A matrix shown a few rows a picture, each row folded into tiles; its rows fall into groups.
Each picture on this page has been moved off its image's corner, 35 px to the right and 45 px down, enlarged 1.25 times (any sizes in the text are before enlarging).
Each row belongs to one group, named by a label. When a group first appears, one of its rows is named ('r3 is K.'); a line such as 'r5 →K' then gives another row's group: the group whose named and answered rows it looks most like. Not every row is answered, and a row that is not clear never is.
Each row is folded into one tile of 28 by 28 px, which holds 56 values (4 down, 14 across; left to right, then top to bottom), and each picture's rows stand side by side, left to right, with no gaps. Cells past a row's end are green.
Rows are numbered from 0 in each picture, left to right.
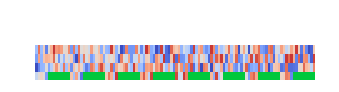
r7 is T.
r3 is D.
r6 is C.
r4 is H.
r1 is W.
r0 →W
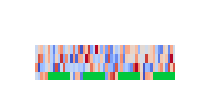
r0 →C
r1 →W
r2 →H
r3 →C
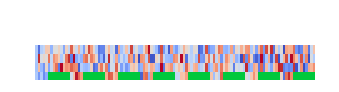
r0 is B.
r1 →H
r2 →H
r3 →D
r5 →D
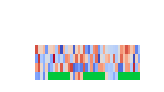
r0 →B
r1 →C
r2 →W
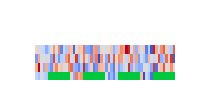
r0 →B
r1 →C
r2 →W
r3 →W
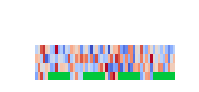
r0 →D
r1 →C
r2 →C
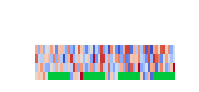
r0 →T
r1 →D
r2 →B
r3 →W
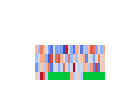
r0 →D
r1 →B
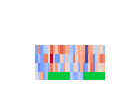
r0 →W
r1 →B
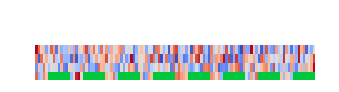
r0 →T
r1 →H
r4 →H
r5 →T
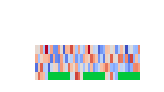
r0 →T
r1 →H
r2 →C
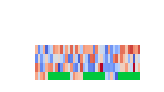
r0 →H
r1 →H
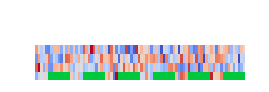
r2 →D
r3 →C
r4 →C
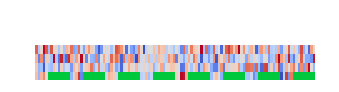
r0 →T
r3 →B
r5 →W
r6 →B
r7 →D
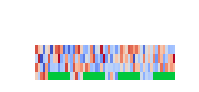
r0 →H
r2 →W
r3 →B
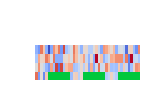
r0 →B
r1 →C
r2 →C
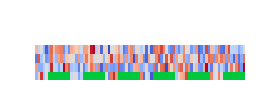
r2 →C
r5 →T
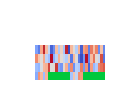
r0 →D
